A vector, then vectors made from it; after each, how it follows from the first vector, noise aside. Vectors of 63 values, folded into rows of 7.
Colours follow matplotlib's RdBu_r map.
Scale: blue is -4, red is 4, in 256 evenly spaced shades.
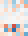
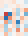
wrapped around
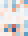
copied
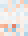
shrunk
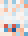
copied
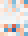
copied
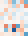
copied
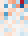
wrapped around
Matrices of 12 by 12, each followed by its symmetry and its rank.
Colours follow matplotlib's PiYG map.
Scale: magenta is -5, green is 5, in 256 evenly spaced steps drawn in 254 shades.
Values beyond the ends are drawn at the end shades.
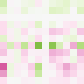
neither, rank two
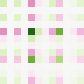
symmetric, rank one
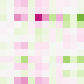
neither, rank two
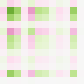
symmetric, rank one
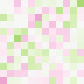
antisymmetric, full rank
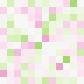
antisymmetric, full rank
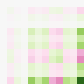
symmetric, rank one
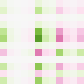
neither, rank one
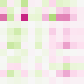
neither, rank two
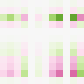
neither, rank one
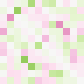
antisymmetric, full rank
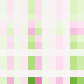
neither, rank one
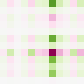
neither, rank one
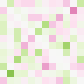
antisymmetric, full rank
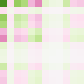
symmetric, rank one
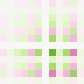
symmetric, rank one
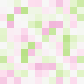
antisymmetric, full rank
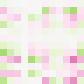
neither, rank two
